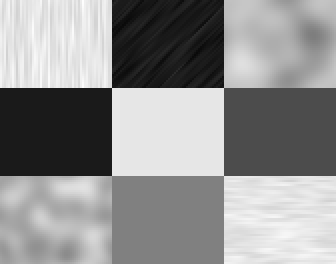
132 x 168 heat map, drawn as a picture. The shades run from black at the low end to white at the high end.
It is made of 3 by 3 panels. Panel 1,1: very high, streaked downward, faint in contrast. Panel 1,2: very low, slanting up to the right, faint in contrast. Panel 1,3: high, smooth. Panel 2,1: very low, flat. Panel 2,2: very high, flat. Panel 2,3: low, flat. Panel 3,1: high, smooth. Panel 3,2: middling, flat. Panel 3,3: very high, streaked across, faint in contrast.
